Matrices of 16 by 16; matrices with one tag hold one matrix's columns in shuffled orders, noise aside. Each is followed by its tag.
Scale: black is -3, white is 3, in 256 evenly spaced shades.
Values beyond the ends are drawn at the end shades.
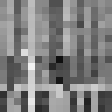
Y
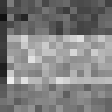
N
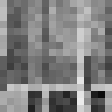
Y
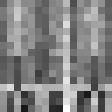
Y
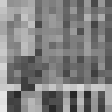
Y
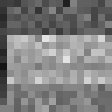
N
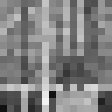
Y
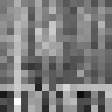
Y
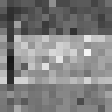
N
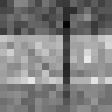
N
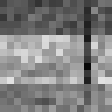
N
